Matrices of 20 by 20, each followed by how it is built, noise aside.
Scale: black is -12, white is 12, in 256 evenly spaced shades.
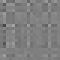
low rank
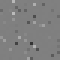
sparse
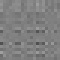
low rank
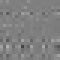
low rank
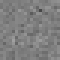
low rank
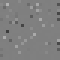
sparse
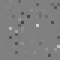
sparse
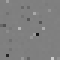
sparse
